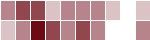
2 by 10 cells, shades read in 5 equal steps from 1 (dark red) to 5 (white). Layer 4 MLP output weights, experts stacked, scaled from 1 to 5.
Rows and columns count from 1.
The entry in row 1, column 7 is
3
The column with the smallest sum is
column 3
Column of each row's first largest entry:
9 8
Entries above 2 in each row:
8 7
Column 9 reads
5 5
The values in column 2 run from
2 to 3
